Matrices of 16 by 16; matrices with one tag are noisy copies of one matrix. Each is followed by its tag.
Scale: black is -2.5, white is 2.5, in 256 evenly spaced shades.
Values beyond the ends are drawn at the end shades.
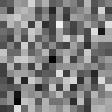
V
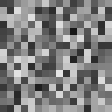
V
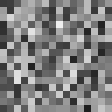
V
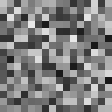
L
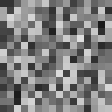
V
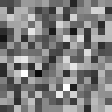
V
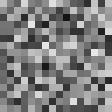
L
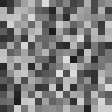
V
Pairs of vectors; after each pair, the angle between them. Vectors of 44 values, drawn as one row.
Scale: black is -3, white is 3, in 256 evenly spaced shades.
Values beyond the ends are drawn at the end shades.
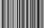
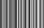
nearly opposite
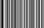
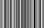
partly opposed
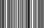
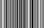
nearly opposite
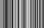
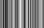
partly aligned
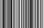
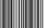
nearly parallel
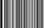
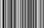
nearly opposite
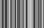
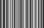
orthogonal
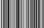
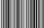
nearly parallel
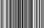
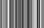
partly aligned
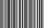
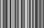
partly opposed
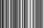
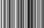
nearly opposite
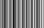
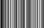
orthogonal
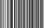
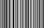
nearly opposite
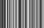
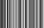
nearly parallel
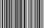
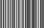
nearly opposite
